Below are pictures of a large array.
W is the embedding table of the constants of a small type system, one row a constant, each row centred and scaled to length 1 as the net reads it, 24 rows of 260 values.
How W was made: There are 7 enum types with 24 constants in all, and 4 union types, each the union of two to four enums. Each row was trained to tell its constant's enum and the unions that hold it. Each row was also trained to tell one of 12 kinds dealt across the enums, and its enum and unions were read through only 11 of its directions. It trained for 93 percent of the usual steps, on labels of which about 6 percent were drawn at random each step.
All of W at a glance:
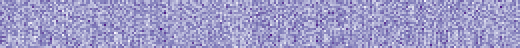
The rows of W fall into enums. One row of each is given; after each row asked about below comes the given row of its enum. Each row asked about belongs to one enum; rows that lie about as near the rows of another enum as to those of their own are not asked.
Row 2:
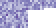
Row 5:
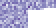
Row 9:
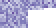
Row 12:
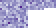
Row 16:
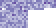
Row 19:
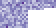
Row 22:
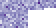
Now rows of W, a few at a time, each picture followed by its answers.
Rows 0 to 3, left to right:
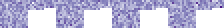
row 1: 19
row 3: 9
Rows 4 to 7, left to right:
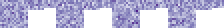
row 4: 22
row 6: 9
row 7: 19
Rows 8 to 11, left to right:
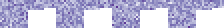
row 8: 22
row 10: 16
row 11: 19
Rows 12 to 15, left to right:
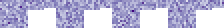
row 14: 2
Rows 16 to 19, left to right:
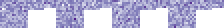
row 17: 5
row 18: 12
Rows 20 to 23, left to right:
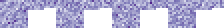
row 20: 12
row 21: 5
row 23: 9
